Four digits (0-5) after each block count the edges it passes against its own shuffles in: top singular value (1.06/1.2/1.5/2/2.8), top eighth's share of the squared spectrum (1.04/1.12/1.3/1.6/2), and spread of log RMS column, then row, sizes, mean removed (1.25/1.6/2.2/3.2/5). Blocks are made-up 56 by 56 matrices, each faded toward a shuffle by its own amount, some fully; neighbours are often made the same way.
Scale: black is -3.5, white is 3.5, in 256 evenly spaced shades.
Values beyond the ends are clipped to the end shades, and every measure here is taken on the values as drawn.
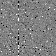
3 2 1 0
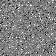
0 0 0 0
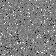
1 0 0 0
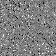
0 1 1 0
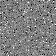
0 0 0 0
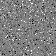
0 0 0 0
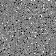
0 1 0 0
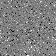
0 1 0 0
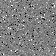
0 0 0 0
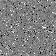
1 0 0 0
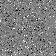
0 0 0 0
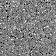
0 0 0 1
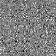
3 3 2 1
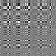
5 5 4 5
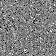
2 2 0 0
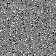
2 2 0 0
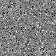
2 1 0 0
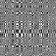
5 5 3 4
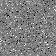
2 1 0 0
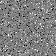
1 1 0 0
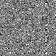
3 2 1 0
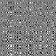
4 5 3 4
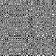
4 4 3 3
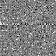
3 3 1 1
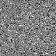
3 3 0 1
